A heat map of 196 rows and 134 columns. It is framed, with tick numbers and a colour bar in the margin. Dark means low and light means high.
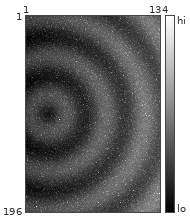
Slope: up to the right. Average level on the scale: 30%. Histogram: bell-shaped. Odd rows or columns: none. Rings: centred on the middle left.
